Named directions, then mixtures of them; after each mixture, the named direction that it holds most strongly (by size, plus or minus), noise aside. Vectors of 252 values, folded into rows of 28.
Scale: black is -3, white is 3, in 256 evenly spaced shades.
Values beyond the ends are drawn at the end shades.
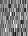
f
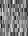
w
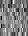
w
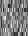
w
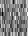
w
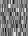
f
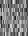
w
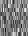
f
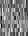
w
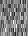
f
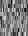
w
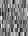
w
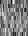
w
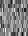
w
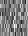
f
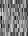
w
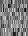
f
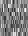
f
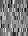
w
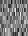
f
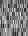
f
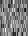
f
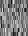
w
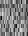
w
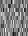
f
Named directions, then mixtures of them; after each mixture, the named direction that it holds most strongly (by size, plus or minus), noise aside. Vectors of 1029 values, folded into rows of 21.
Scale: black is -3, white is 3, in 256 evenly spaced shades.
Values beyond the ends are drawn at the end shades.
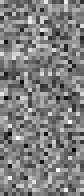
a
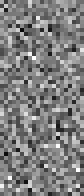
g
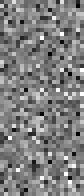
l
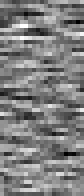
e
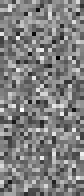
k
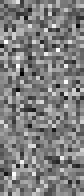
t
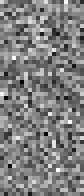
a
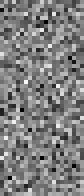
k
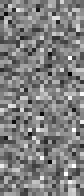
l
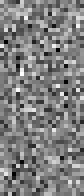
t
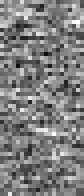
e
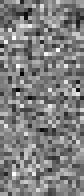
t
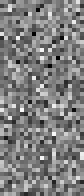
k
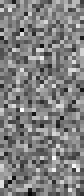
k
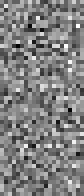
a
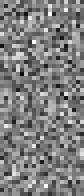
t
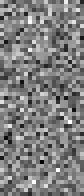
a
